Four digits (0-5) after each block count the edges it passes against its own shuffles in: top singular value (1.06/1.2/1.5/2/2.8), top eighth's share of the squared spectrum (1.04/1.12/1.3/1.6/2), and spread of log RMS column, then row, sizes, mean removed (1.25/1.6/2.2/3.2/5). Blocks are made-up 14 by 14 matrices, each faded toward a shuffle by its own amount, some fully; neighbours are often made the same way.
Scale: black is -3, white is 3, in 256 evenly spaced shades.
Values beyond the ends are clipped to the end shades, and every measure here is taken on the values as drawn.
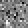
0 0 1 0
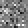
0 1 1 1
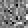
2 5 1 1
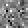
1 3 1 0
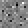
0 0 0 0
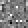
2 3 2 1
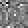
2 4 1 0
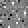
0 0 0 0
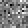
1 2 0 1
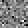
1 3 0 0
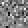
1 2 0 0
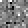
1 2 1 0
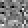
2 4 1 1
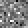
0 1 0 0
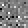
2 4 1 1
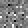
0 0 0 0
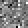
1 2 0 1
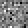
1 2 0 1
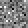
1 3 0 0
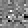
2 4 1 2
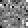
1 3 0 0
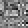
3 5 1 2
